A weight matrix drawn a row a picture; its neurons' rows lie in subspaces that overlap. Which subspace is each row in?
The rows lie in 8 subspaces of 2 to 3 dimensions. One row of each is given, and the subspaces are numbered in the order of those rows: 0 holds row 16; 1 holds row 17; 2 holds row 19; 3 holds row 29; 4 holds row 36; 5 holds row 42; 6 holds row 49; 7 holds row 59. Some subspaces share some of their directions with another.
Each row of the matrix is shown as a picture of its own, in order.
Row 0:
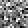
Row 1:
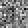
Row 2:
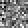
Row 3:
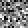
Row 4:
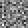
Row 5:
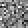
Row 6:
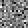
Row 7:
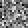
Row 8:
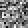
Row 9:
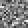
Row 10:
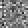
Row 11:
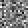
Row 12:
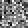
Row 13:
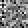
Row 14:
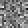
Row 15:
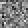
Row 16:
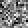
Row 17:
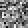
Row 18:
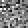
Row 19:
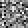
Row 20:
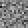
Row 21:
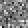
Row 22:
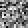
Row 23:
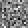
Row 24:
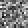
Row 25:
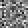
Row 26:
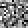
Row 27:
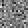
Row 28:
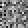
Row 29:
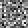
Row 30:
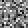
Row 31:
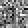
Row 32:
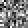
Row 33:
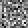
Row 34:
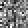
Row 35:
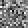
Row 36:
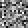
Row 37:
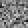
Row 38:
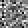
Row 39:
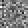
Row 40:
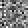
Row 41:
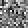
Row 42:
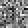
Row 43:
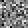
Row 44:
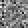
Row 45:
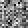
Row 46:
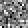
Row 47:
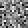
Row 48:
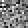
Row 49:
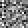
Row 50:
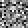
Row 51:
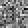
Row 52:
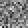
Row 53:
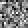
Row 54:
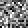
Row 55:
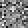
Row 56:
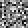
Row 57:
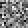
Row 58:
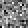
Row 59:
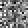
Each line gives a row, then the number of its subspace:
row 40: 7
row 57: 2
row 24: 1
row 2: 6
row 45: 0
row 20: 0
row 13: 6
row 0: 5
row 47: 6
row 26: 0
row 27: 1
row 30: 5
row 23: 3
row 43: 7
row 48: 3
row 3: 5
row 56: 3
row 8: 1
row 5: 0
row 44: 6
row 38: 6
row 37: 0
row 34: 7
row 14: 6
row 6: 1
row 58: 4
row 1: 5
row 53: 2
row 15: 2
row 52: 4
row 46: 4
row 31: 5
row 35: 2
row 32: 7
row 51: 5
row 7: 0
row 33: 3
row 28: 7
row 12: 0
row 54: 4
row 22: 1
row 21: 4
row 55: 5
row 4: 3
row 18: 3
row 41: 2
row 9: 0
